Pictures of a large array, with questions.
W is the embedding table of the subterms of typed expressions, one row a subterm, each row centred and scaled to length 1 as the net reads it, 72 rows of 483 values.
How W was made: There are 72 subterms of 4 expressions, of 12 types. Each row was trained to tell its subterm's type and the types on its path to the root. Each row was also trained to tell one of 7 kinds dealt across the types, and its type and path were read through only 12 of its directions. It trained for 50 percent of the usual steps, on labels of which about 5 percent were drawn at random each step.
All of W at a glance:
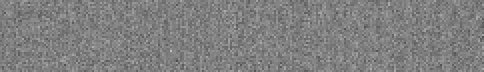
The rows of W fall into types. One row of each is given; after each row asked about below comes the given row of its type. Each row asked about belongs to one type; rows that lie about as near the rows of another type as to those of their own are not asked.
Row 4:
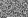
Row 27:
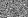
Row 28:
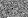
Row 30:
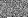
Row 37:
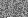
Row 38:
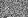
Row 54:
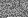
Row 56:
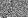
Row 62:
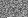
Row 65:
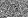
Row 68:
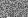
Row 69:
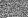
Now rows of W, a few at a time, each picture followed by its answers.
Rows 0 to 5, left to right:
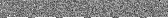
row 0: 62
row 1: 37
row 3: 62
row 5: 65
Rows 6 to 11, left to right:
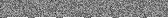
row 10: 69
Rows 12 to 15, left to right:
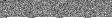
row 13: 38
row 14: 56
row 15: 69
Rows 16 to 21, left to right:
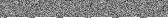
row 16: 4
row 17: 56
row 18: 68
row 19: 54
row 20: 38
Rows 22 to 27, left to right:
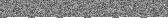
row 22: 30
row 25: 30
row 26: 62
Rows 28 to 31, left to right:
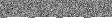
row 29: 38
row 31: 65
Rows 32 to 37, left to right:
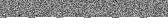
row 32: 28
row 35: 30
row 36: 27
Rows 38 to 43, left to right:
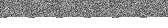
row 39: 56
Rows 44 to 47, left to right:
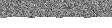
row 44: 69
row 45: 30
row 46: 4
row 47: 65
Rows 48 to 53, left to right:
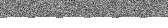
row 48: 37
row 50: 62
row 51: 28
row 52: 38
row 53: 69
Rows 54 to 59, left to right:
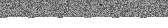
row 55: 38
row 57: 69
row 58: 68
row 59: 4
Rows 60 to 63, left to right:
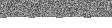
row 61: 56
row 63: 30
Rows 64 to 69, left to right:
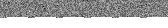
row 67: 54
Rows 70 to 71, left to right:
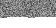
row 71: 56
